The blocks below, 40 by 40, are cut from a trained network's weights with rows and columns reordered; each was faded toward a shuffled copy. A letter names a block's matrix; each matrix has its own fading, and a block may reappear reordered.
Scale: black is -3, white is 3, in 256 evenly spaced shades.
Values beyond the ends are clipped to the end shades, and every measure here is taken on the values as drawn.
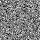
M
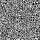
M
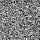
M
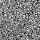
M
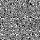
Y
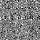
Y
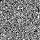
M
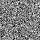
M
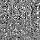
Y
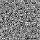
Y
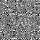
Y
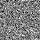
M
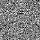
Y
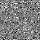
Y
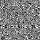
Y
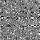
Y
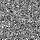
M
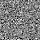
Y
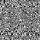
Y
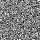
M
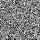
M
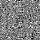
Y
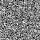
M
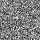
M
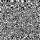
Y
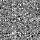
Y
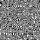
Y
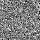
M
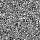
M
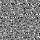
Y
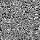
Y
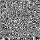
Y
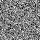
M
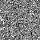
M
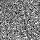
M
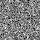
M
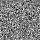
M
